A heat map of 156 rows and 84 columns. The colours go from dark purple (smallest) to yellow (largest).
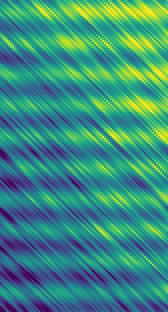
Stripes: horizontal, repeating 10 times. Ninth with the highest average: top right. Slope: up to the top right. Ninth with the lowest average: bottom left.
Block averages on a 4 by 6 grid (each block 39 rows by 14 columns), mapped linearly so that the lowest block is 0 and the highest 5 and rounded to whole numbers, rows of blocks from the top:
234455 | 222344 | 122333 | 011122
